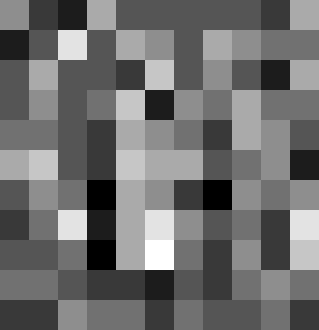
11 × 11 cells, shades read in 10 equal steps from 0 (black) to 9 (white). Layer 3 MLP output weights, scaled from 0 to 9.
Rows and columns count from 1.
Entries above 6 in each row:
0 1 1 1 0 2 0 3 2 0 0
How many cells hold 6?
15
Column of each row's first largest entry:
4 3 6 5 5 2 5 3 6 10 3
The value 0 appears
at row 7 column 4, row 7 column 8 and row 9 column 4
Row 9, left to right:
3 3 4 0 6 9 4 2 5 2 7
